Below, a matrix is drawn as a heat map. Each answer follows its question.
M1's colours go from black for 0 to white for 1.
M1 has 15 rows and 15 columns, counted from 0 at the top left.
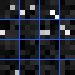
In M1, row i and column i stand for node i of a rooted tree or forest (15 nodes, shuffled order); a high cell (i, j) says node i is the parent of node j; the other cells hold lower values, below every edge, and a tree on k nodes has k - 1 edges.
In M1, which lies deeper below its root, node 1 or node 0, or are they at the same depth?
node 0
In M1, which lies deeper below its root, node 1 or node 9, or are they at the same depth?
node 9
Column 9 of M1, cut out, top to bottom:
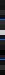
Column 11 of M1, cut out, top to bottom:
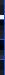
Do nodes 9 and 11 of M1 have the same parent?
no
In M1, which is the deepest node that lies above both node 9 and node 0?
6
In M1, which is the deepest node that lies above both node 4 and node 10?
2
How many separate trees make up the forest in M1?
4
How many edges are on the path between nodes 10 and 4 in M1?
2
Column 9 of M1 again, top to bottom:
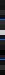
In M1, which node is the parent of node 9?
6
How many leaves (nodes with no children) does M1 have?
9
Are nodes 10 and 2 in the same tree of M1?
yes
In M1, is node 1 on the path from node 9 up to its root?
yes
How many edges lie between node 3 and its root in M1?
1
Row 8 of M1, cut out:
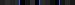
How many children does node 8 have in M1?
0
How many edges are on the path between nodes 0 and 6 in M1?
1
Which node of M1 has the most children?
6
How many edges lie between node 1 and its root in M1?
0
